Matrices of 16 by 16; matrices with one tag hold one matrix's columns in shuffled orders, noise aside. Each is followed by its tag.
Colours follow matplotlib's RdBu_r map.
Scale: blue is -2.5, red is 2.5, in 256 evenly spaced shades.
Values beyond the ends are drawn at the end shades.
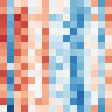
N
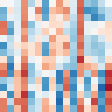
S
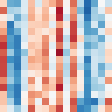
N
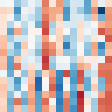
S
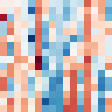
S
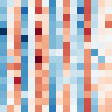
N
